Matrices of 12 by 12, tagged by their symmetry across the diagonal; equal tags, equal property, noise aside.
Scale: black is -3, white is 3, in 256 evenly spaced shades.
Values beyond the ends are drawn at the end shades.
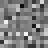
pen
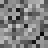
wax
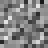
wax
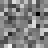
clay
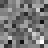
wax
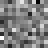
pen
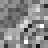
wax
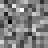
pen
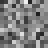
clay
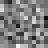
pen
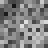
wax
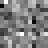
pen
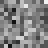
clay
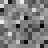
wax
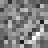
wax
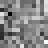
clay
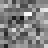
clay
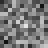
wax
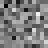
clay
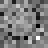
wax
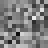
pen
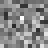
clay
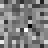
pen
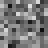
clay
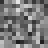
clay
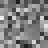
pen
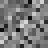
wax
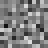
pen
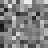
pen
